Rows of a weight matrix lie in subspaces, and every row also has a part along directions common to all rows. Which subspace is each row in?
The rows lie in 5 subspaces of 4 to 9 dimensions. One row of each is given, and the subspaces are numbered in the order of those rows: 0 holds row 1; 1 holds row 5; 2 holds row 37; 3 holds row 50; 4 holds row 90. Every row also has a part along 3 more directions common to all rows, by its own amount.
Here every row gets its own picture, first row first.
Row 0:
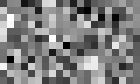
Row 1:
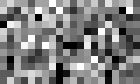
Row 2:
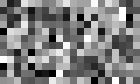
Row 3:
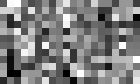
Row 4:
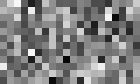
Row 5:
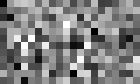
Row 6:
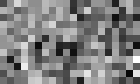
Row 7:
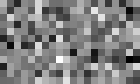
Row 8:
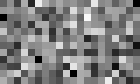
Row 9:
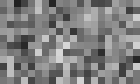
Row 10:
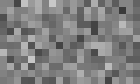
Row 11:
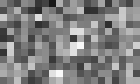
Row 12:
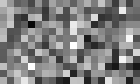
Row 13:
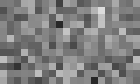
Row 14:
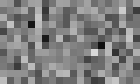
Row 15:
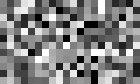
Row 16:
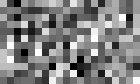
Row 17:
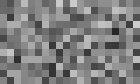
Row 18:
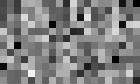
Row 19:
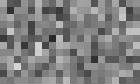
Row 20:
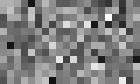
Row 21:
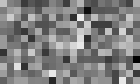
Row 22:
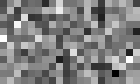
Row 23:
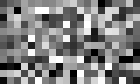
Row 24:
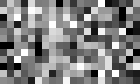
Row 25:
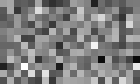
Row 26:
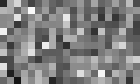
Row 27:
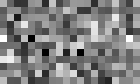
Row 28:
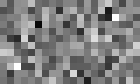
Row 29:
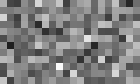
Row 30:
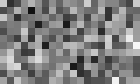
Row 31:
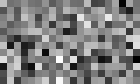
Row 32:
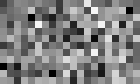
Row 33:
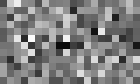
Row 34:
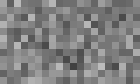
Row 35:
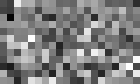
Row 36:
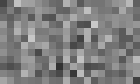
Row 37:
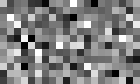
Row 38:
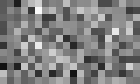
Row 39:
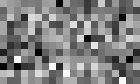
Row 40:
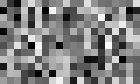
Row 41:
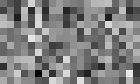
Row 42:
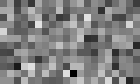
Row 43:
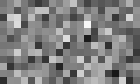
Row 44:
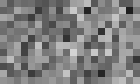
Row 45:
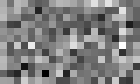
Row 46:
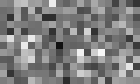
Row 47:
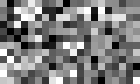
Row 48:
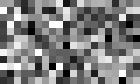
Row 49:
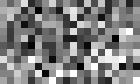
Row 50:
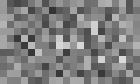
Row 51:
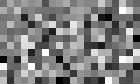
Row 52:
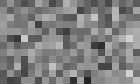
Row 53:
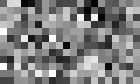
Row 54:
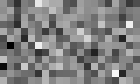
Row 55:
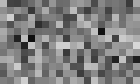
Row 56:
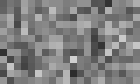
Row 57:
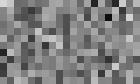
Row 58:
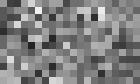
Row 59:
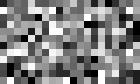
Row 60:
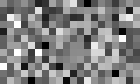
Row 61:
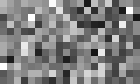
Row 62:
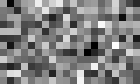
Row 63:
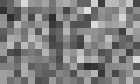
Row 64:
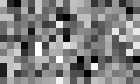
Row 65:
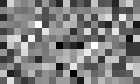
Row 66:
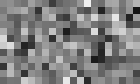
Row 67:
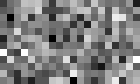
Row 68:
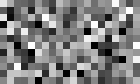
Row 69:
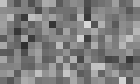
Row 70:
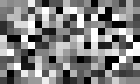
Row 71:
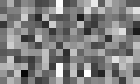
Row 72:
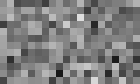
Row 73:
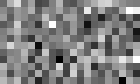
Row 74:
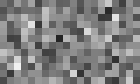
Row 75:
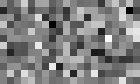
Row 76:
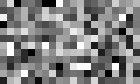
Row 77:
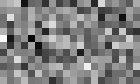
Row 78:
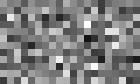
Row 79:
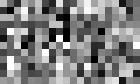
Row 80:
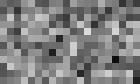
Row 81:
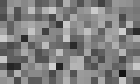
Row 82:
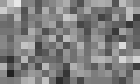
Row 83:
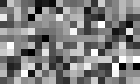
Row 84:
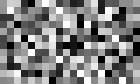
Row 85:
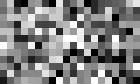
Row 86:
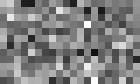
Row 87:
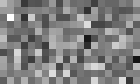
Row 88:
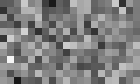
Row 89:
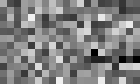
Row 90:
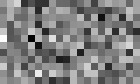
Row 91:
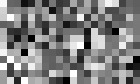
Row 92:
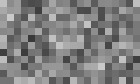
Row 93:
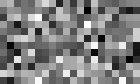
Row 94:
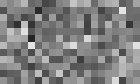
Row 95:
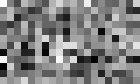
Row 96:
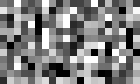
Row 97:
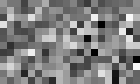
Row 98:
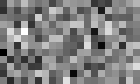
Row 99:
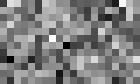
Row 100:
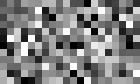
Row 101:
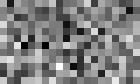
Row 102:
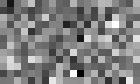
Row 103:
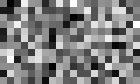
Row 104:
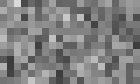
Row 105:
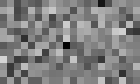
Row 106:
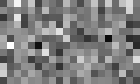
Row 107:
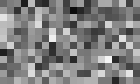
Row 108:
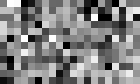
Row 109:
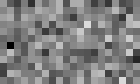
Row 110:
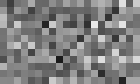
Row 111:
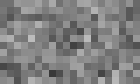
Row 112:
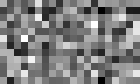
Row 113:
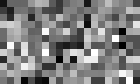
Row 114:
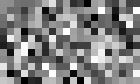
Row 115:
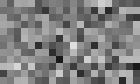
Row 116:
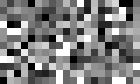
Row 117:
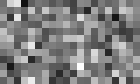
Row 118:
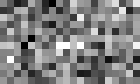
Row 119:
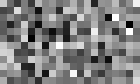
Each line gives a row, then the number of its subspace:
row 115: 3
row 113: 1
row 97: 0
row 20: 3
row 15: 4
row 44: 0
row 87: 2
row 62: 2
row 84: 3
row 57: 1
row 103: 2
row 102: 3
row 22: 4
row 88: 1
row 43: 2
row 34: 0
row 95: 1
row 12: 3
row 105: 4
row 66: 2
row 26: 1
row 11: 0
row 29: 2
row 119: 3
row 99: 1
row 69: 4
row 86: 4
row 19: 4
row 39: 4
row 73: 4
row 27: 4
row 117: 0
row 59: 4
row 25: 1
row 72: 0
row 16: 4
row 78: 2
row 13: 4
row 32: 0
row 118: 0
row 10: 0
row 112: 4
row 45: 1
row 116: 1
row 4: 3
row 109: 2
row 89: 0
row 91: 1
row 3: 1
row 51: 3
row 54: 2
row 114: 2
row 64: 4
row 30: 3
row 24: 4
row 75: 4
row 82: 1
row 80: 3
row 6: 0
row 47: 1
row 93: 4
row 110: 3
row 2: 1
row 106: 2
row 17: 2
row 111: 0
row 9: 0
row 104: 0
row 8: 3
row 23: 2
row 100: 2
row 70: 3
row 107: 3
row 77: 4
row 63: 4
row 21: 0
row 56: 1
